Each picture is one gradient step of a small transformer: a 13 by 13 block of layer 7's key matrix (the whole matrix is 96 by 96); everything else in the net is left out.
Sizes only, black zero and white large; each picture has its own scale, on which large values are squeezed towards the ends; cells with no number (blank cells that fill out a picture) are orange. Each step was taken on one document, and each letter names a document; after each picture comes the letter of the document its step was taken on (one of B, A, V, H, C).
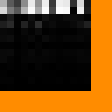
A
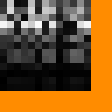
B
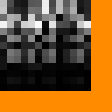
B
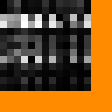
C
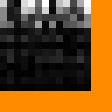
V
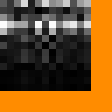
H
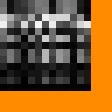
V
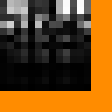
A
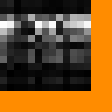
H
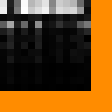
A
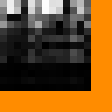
B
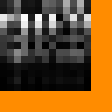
C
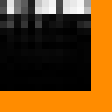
A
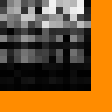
B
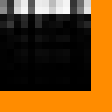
A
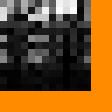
B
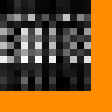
C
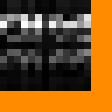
C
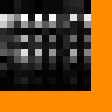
C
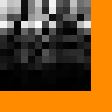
B
